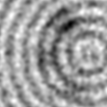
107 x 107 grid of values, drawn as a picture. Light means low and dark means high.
Bumps: three. Lone odd cells: none. Slope: none. Rings: centred on the middle right.
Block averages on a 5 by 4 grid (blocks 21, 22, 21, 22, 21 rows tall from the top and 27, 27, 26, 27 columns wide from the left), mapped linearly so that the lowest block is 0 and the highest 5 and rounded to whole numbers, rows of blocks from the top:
1131
0251
1320
0231
1132
